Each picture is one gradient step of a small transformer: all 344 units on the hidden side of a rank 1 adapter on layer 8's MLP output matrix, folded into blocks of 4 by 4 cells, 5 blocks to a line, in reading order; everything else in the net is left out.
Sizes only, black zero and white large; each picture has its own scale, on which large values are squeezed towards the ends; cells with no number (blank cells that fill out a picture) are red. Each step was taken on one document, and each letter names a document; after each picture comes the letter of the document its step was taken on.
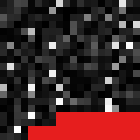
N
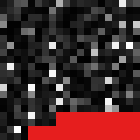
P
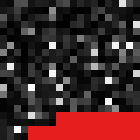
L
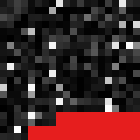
N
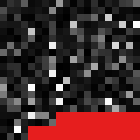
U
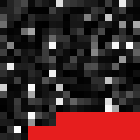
P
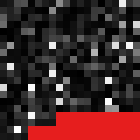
U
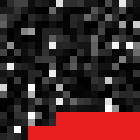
P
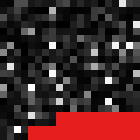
L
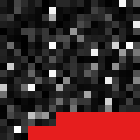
L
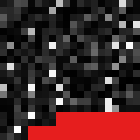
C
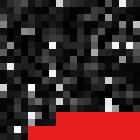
P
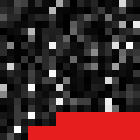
U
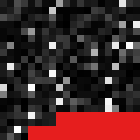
U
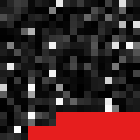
N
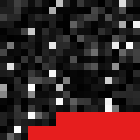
N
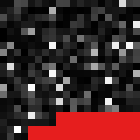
L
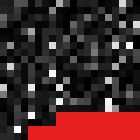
U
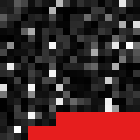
N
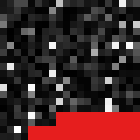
P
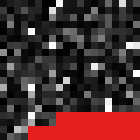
L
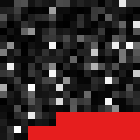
L
